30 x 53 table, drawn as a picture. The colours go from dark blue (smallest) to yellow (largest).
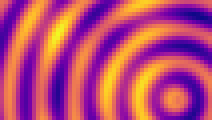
Rings: centred on the bottom right. Slope: none. Mirror symmetry: none.
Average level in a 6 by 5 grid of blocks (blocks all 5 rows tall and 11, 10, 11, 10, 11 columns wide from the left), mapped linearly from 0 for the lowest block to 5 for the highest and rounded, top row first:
34251 / 35253 / 34330 / 33453 / 32452 / 33342
